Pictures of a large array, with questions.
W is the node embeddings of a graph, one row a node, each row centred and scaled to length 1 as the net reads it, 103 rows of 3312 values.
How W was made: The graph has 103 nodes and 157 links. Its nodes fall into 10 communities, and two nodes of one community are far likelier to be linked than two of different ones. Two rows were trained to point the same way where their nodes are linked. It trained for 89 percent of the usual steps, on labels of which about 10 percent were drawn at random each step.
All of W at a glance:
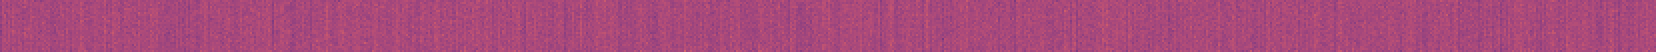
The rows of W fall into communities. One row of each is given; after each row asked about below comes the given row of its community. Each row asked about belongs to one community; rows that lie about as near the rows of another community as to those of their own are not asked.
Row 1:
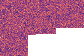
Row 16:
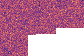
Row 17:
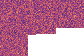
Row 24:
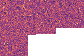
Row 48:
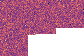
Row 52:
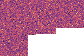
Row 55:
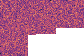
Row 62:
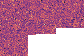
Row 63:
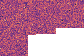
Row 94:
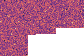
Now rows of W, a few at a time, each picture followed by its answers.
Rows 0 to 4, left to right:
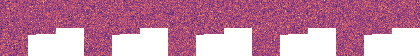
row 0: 17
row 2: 62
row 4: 48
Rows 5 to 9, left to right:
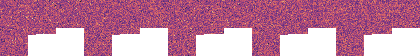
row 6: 63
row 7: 1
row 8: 94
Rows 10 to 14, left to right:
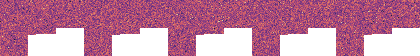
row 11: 17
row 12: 48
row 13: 48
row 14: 62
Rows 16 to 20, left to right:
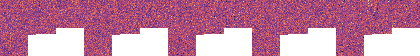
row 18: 52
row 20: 94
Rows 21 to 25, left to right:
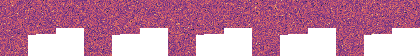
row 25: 16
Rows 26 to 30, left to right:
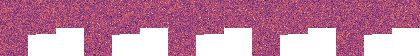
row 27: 1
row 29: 24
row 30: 16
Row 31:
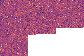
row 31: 55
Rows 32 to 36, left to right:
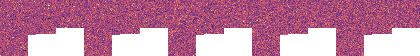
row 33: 17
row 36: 62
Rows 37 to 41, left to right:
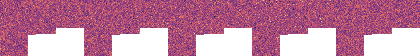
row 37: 94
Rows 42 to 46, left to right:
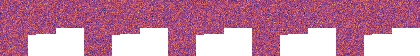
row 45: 63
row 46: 63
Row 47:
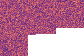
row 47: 16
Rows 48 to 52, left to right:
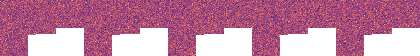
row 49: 62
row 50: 55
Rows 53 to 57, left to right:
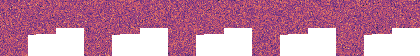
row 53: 17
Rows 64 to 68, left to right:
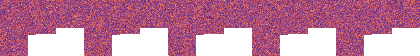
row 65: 62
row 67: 52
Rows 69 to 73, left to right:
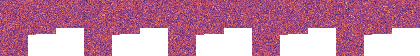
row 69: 48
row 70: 55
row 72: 94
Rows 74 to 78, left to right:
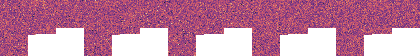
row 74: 17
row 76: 16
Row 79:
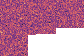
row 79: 63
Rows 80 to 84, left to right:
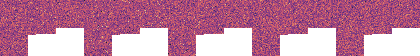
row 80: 63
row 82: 16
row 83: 24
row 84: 55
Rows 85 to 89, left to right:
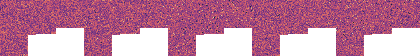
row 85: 94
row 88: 55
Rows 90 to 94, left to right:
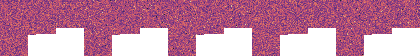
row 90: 17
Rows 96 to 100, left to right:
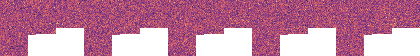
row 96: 94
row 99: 63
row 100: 1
